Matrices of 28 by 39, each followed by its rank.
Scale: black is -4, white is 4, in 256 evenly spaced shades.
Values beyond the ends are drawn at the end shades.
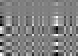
one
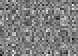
five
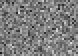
full rank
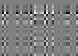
one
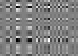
one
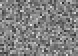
full rank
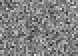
full rank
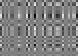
one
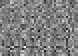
five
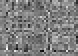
five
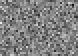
full rank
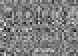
five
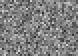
full rank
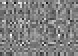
five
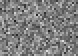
full rank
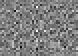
five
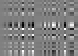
one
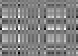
one
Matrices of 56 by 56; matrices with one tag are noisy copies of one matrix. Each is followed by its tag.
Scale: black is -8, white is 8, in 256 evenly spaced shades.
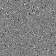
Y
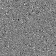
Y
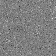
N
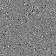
Y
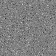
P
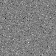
P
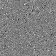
Y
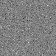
P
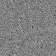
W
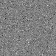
P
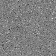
N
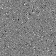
Y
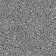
N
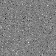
P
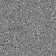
N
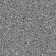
P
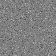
W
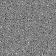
P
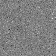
N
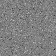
W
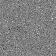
N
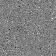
N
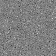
N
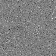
N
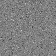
W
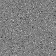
W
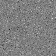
N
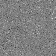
N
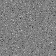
W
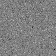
W
